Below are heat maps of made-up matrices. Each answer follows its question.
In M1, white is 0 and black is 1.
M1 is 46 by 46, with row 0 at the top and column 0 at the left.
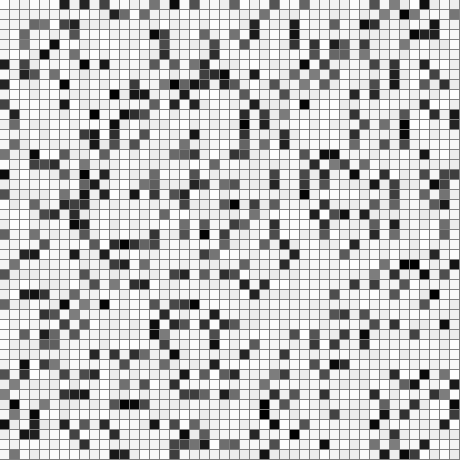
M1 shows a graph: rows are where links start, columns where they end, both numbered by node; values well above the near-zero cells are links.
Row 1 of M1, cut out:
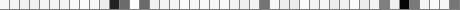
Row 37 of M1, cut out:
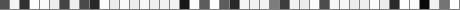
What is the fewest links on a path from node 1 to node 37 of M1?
3
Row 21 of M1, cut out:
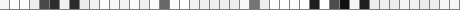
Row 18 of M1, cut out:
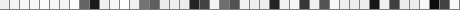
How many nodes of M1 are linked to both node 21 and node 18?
0
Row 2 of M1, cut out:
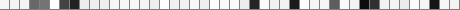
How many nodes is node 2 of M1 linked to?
10
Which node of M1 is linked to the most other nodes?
node 8
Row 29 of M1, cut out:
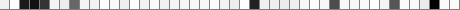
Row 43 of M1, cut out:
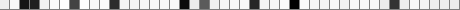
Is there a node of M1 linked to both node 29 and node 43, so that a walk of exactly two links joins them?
yes
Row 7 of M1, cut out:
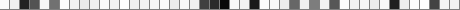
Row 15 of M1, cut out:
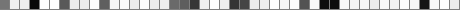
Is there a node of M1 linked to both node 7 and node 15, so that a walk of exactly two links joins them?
yes
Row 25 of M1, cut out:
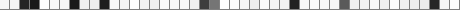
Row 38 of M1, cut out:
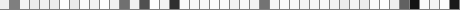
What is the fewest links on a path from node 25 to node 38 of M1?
3
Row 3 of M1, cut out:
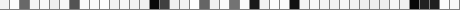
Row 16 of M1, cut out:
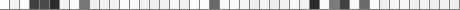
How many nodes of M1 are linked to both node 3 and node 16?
0
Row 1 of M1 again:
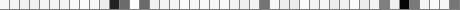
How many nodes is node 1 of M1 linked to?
8
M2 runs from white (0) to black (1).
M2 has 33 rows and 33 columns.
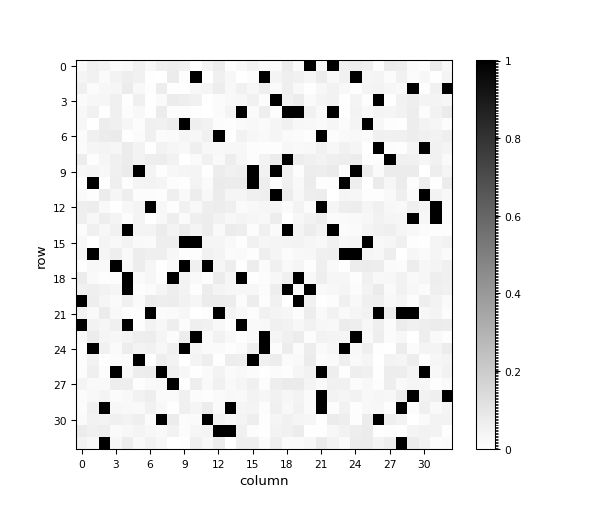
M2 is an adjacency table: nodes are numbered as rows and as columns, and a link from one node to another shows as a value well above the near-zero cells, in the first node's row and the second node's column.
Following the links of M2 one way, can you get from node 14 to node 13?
no
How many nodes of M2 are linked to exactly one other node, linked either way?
1
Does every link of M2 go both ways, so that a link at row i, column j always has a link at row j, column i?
yes
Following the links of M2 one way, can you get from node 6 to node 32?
yes
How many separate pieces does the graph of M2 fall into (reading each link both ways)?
2
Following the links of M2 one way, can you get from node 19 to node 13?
no
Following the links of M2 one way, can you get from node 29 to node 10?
yes
